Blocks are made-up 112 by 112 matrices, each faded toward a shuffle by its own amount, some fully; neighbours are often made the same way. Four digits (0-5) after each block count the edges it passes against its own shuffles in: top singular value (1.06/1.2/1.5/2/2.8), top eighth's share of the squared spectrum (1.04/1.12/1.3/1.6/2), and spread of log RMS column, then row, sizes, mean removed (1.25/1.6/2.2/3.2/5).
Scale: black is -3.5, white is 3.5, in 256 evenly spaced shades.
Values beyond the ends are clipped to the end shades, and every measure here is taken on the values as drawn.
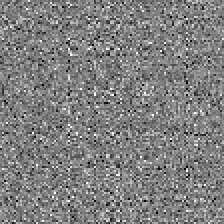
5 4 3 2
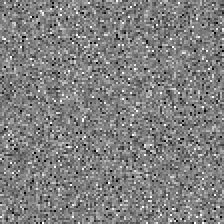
1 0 0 0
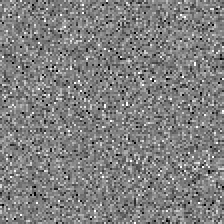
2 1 0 0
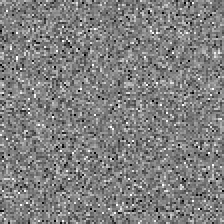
3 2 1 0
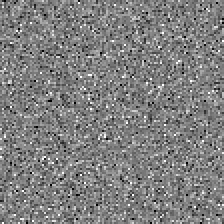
2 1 0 0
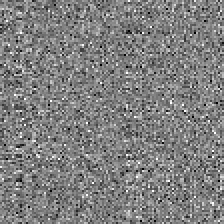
4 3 2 2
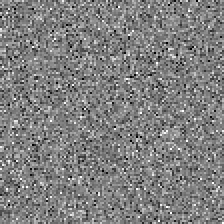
3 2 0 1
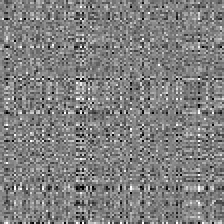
5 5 4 4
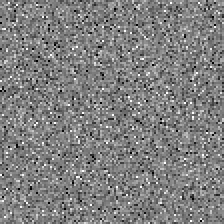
1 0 0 0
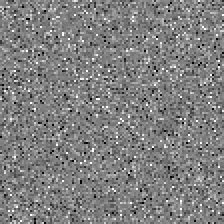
3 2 0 0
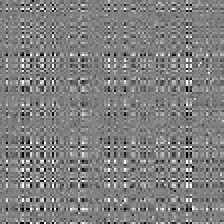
5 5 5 4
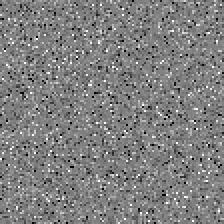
0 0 0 0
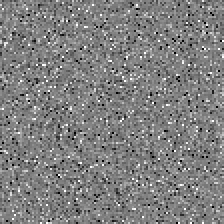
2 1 0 0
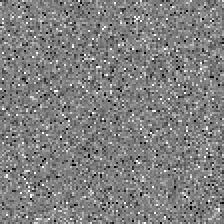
2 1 0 0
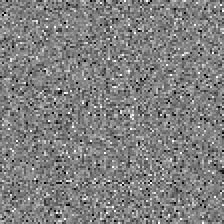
4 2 1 1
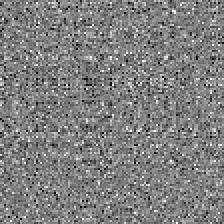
4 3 2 2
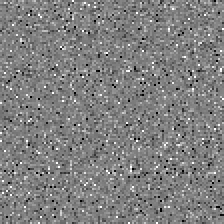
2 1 0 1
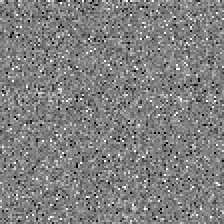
2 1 0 1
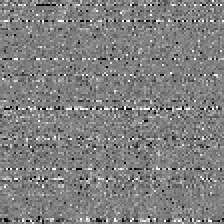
4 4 1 4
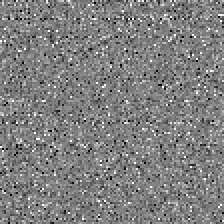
3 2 0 2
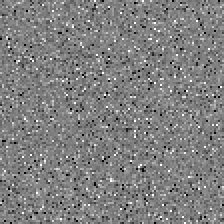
0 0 0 0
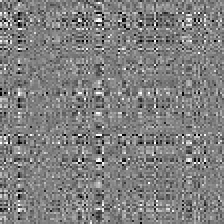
5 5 4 4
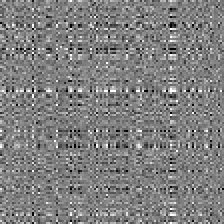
5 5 4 4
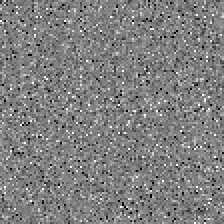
2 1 0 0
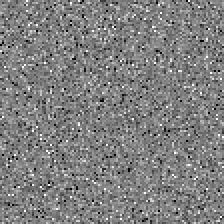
1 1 0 0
